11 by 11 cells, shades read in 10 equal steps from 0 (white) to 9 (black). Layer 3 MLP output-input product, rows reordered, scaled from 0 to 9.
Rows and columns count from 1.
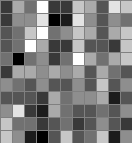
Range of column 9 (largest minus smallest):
4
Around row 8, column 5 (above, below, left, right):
6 3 7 5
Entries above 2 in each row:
7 9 7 8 9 11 10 11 10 10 8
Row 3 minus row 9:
2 4 -5 -8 2 -1 -4 -3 1 -3 -2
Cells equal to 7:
14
